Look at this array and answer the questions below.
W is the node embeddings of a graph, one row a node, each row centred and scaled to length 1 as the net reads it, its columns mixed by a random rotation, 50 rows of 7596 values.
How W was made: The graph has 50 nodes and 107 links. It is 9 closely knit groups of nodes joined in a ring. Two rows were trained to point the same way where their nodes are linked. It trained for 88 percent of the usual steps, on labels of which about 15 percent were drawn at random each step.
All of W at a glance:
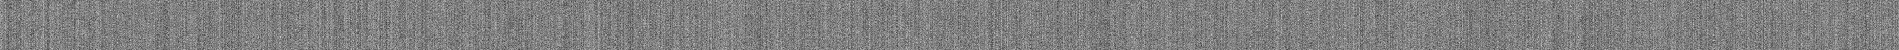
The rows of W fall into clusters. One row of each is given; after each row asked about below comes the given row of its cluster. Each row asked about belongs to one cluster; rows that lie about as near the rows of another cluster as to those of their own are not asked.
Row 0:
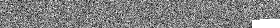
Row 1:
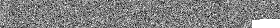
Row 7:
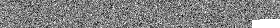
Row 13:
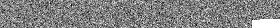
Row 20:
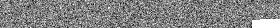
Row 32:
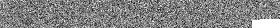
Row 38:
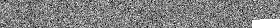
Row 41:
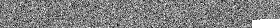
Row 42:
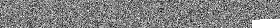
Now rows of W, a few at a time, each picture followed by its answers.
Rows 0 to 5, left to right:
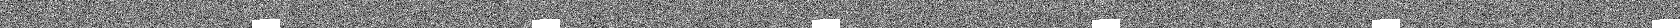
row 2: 38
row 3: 7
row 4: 41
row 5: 13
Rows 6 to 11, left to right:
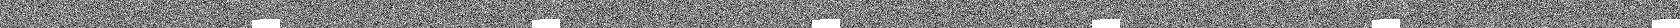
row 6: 1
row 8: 41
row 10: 1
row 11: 32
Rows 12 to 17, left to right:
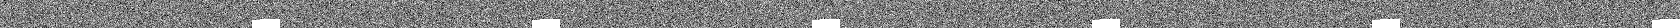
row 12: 38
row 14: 32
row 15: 42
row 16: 42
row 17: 20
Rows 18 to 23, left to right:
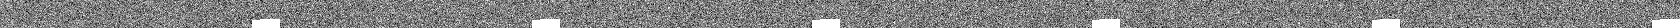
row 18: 42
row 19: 41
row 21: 7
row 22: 38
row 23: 20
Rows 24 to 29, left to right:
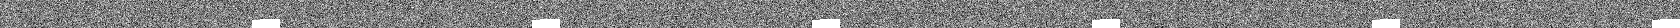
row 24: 38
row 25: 38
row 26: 20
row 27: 32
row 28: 38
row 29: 41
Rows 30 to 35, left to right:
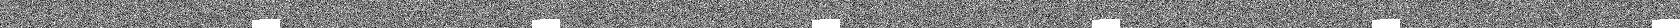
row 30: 7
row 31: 1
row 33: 1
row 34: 0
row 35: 0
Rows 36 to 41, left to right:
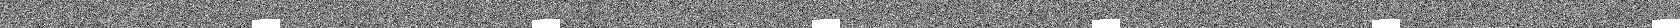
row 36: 13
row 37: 13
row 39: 42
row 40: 0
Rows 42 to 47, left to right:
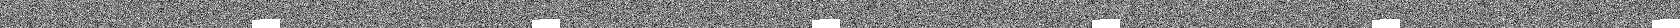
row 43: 20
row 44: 0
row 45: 20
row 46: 1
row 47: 13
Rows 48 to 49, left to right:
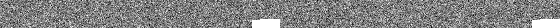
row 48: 0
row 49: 41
